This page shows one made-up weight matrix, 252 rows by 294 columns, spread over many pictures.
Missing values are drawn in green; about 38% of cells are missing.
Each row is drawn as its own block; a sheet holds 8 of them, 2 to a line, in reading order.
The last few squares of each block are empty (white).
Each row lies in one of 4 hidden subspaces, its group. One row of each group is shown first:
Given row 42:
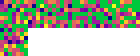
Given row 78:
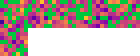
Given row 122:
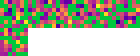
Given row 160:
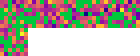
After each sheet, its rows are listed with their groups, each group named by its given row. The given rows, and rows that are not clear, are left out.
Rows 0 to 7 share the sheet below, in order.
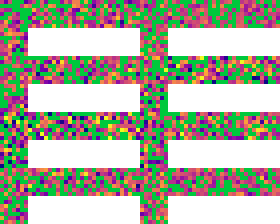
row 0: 42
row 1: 160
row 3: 78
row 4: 160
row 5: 160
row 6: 122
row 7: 160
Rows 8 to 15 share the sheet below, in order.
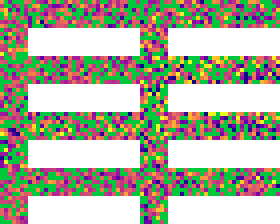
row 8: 160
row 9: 78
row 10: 78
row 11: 42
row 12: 78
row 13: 122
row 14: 78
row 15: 42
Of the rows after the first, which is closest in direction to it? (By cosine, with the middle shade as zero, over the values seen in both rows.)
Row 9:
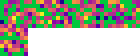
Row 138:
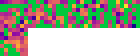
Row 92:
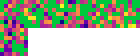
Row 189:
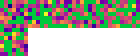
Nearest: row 138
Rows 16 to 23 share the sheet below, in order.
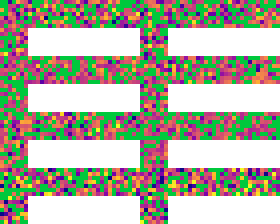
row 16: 78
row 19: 78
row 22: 160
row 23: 78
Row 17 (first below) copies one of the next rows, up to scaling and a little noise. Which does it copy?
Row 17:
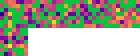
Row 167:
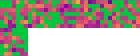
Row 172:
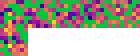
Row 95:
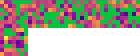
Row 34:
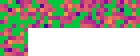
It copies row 172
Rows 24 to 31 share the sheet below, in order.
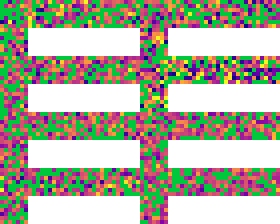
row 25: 42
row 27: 122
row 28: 42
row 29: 122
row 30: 78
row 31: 78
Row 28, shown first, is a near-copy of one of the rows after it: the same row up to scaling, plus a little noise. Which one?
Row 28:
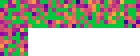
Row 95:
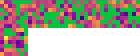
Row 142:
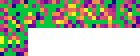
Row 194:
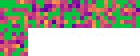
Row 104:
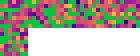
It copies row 104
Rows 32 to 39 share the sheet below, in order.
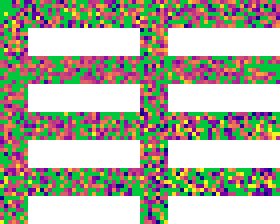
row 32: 42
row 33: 160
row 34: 42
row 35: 160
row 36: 122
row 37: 42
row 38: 160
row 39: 78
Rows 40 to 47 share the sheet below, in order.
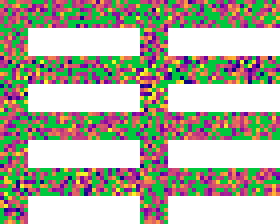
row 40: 42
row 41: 160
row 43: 160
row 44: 42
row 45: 160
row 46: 122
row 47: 122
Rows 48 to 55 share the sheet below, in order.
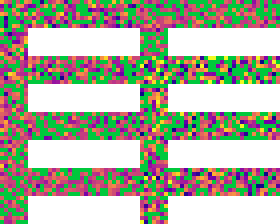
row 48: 42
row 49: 42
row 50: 78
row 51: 122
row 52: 160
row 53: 78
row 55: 160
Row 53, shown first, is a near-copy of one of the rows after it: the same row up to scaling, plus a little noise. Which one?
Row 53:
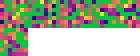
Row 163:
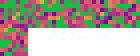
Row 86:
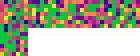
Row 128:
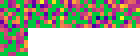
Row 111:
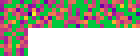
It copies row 163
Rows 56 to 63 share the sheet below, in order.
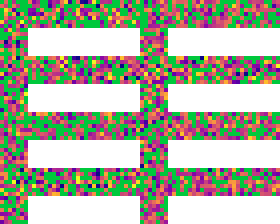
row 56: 122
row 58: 42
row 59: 78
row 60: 78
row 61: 160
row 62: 122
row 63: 122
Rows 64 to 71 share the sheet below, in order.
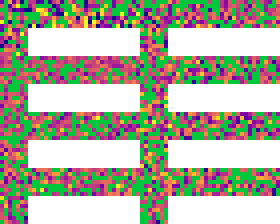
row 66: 78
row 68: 122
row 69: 160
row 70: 160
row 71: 122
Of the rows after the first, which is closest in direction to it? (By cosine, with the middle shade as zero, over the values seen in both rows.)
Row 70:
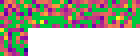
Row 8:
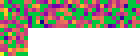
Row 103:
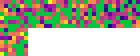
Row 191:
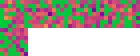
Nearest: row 191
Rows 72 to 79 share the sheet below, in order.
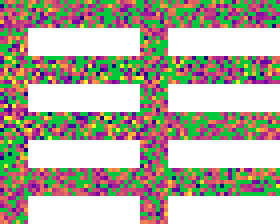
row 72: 42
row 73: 122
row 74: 42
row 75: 78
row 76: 160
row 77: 160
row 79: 42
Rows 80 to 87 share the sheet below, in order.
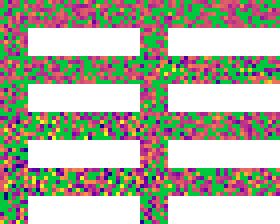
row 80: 122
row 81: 160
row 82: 160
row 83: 78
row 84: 42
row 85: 160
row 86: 78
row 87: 160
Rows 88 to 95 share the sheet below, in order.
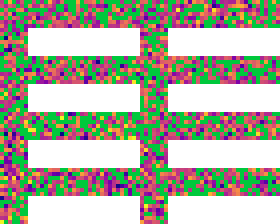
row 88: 42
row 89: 42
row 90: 122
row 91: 78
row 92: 122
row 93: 122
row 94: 160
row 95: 42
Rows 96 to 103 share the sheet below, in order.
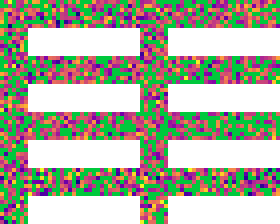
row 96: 42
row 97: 160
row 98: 160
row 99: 42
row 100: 42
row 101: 122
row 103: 160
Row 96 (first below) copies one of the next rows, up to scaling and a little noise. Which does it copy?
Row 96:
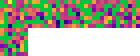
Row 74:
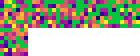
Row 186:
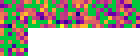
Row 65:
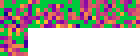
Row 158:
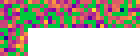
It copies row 186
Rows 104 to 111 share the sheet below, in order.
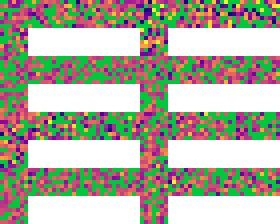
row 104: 42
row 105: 122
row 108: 78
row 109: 78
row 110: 78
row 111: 78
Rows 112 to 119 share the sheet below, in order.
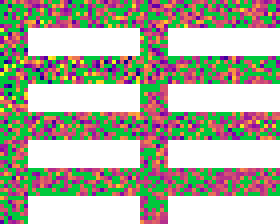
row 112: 160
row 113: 42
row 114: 160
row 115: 122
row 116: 42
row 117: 42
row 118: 160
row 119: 78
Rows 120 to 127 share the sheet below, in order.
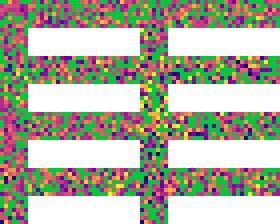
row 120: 78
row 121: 160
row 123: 78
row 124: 78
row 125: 42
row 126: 160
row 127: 160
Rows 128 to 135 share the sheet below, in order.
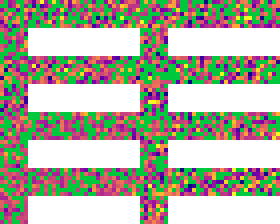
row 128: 78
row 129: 78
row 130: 42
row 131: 42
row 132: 122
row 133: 42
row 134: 122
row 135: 78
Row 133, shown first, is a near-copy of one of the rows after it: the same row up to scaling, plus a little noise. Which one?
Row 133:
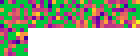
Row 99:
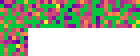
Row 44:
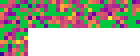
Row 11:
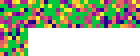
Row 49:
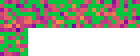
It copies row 99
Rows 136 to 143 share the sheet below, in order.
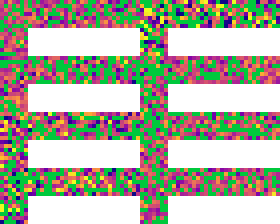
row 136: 78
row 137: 122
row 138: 122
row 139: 160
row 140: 160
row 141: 122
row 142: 42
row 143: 122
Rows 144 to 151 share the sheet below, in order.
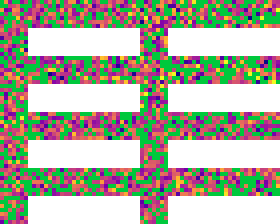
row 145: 78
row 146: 78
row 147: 122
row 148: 160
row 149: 42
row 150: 78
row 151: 122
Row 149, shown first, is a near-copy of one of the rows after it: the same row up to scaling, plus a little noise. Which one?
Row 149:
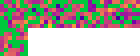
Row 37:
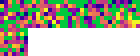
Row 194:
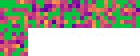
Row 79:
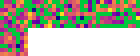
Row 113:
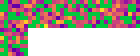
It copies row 79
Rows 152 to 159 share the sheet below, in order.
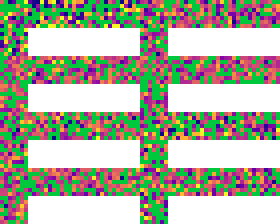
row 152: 78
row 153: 122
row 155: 122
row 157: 122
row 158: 42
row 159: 42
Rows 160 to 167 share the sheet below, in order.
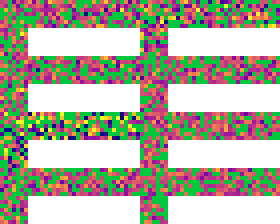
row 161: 122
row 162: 160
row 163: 78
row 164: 78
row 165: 160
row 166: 78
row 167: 42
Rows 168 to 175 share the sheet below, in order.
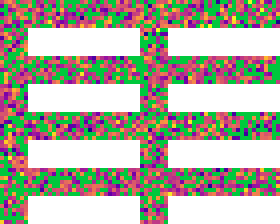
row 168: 42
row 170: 42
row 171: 42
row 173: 78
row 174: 160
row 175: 42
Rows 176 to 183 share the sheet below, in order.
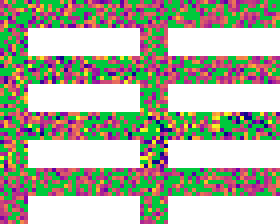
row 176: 78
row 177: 122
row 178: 78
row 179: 78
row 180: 160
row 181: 160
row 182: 42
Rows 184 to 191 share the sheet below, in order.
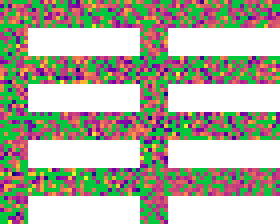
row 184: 42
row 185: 78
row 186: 42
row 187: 42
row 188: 122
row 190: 42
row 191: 42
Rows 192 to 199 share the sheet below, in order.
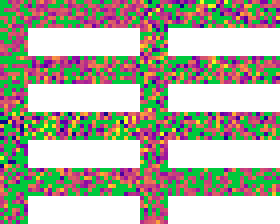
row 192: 78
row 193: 42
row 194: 42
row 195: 42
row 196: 160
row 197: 122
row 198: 78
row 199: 122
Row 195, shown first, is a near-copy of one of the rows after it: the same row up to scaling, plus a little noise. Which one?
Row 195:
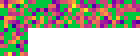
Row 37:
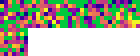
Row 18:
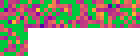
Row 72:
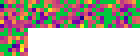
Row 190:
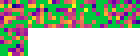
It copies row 190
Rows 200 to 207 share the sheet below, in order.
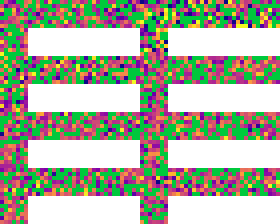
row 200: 160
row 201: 78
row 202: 122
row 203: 160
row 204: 78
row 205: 122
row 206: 122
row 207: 78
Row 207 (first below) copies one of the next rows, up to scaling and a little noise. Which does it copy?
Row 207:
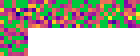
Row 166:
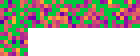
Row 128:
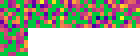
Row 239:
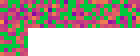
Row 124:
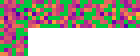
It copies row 124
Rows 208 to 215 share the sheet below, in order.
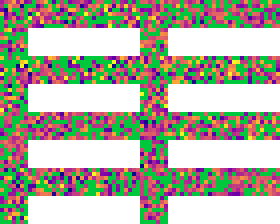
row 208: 160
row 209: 78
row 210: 160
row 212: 78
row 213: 160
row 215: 42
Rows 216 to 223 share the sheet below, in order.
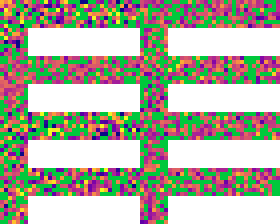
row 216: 122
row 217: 160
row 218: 78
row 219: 78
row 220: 78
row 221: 122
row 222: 78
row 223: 78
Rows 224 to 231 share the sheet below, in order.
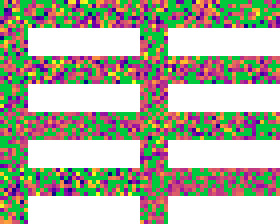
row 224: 122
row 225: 78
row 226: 122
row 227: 78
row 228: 78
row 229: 42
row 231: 160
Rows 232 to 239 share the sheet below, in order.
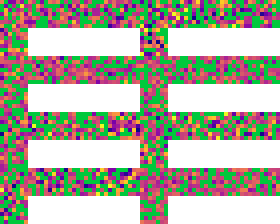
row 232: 160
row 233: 42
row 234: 78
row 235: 160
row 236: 78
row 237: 42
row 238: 78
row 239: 78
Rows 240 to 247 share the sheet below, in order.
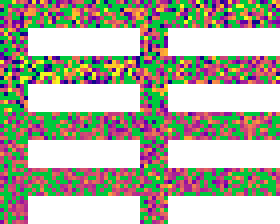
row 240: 160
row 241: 78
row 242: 42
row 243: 42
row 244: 160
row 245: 160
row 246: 160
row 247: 160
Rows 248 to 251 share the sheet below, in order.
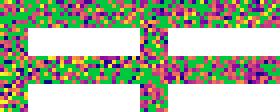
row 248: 42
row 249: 78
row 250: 160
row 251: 160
